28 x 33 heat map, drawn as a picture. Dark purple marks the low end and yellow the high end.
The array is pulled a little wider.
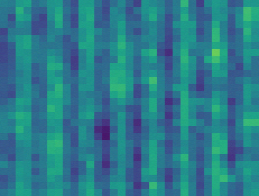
On average the colour sits 40% of the way up the scale. The grain runs up and down. Upright stripes repeat 8 times across the table. There is no overall slope. The ninth with the highest average is the top right.
